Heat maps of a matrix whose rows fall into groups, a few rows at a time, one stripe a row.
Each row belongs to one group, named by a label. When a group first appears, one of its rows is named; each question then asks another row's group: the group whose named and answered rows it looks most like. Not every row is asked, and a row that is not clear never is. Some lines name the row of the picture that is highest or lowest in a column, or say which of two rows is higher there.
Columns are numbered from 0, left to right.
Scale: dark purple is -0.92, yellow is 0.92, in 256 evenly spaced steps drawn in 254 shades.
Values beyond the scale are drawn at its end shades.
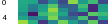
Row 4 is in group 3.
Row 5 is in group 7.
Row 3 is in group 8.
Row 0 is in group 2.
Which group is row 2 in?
3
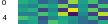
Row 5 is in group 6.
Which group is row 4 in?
7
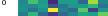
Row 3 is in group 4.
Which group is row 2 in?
3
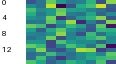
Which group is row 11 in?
7
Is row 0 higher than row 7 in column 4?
No
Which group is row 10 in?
6
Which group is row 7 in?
8
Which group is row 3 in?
3
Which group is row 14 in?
4
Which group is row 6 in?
7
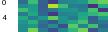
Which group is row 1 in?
6
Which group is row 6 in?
2
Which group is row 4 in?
3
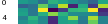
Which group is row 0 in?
6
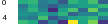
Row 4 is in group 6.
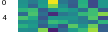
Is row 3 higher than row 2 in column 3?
No
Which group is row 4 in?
7
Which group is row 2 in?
7
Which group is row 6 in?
2
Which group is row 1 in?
3
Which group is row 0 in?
3
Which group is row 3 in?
4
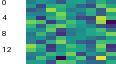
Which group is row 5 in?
7
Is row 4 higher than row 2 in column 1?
No
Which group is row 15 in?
6
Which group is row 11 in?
7
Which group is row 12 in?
7
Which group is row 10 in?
8
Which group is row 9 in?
6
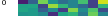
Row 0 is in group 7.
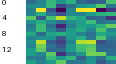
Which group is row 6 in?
4
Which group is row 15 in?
3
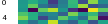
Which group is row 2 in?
8
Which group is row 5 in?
3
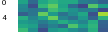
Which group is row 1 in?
8
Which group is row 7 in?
7
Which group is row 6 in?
2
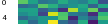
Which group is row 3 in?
6
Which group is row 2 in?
2
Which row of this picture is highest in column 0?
0
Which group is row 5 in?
3
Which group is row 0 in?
7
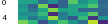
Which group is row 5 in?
7
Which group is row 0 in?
2
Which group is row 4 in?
3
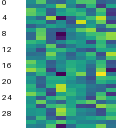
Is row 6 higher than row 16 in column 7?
No
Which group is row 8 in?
4
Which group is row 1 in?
3
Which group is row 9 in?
4
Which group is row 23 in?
7
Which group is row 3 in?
7
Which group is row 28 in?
6
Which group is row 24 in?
8
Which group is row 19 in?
8
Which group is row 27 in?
6
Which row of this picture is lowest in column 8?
17
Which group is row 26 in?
8
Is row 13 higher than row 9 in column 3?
Yes
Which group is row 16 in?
7
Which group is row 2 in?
7
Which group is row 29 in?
4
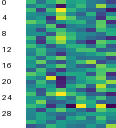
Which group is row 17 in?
4
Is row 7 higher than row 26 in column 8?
Yes
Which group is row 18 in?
7
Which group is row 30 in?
7
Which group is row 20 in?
4
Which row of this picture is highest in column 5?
26
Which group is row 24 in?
2
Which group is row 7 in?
8
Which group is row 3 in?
3
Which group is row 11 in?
7
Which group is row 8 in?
6
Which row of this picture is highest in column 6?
15
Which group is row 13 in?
4
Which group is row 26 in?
2
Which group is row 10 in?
8
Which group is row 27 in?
8
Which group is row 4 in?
6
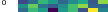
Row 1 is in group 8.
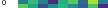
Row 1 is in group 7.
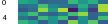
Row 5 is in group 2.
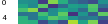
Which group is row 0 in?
6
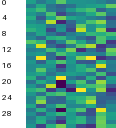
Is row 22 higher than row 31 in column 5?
Yes
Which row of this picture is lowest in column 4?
22
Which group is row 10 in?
7
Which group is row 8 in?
4
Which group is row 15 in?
8
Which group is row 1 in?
4
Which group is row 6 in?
2
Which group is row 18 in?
7
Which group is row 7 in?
2
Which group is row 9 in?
8
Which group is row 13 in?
6
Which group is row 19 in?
3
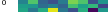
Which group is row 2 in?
3
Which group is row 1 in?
2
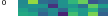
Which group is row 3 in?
2
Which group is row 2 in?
2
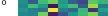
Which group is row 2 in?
3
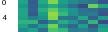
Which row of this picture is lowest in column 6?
1
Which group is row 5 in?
7
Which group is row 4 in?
3
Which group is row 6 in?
3
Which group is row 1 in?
8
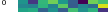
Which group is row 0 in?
8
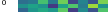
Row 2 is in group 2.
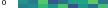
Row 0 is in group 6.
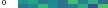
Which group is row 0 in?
2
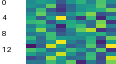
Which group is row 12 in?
7
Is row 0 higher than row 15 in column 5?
Yes
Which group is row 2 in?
4
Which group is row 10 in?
3
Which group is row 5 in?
7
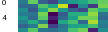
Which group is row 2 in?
8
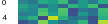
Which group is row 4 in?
6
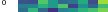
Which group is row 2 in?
4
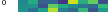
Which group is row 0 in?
2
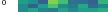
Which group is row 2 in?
4
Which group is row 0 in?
6
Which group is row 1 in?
3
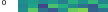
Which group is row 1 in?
6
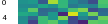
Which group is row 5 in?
8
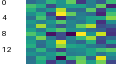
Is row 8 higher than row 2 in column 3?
No
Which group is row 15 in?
2
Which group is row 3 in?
6
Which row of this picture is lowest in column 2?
8
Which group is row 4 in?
4
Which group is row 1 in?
7
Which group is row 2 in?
3
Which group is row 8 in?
2
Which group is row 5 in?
3
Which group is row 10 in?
3
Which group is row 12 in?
4
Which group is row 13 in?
3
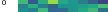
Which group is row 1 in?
4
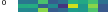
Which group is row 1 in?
2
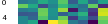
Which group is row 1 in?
7
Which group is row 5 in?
6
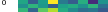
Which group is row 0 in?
3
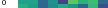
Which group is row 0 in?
2
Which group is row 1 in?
7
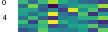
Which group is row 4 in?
4
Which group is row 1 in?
4
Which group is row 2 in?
2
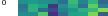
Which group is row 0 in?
2
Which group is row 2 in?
4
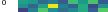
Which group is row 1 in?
3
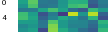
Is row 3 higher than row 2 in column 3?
No
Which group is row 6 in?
6
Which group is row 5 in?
6
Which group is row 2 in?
8
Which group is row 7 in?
6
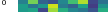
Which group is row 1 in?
3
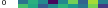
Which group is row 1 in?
7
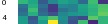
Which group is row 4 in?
8
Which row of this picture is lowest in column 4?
2
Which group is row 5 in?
3
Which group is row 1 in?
4
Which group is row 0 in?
7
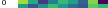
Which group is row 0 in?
7
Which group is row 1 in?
8
